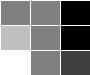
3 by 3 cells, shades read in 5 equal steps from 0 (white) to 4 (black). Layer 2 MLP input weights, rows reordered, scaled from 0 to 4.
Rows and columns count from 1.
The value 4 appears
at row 1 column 3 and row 2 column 3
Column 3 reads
4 4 3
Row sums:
8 7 5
